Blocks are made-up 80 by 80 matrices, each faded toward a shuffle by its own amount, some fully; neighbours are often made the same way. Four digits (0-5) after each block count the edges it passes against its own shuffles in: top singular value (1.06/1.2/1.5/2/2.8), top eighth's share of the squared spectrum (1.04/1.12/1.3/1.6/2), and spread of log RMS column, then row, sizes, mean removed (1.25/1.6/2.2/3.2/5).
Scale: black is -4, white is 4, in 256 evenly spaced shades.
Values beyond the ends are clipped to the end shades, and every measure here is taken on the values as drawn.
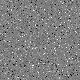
1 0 0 0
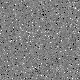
1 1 0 0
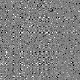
4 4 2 2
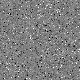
1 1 0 0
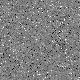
2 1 0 0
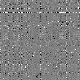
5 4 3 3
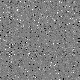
3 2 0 1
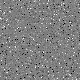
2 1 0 0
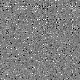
3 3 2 2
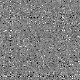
2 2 2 2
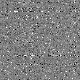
2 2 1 2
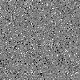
3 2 1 1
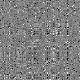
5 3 2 2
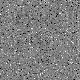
3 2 0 0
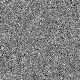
0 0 0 0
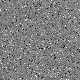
0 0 0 0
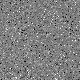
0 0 0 0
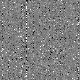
3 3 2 0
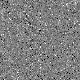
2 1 1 0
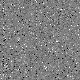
1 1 1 0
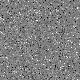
0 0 0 0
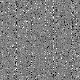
3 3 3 0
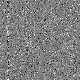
2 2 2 0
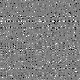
4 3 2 2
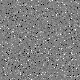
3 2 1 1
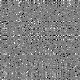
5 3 2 2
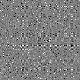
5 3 2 2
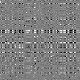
5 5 3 3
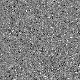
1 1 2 1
